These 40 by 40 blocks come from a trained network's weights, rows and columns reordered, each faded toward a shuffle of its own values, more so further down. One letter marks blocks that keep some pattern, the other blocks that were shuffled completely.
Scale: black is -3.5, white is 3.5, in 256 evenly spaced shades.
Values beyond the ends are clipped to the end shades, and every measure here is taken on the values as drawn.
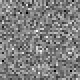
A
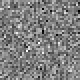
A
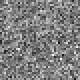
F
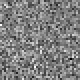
A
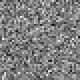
A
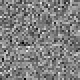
A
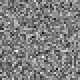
A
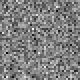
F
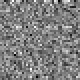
F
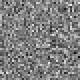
F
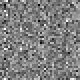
F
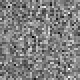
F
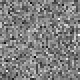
A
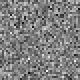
A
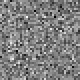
F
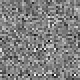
F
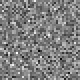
A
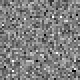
A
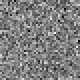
A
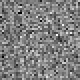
F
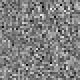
F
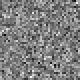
A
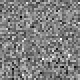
A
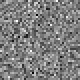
A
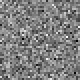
A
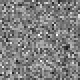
F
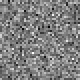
A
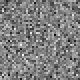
A
